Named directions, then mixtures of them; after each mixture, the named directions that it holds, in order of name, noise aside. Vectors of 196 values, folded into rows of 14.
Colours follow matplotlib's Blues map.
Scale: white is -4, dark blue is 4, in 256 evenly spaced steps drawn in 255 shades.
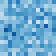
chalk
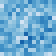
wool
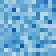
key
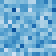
key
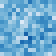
wool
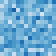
chalk, key, wool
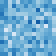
chalk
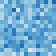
chalk, key, wool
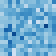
chalk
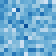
chalk, key, wool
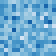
chalk, key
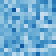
key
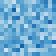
key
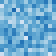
chalk, key, wool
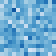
chalk, key, wool
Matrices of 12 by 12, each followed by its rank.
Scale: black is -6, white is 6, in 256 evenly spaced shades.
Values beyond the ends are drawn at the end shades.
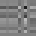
one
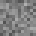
full rank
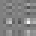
one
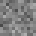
full rank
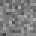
full rank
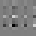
one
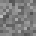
full rank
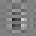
one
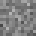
full rank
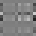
one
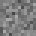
full rank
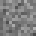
full rank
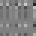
one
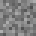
full rank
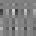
one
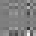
one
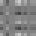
one
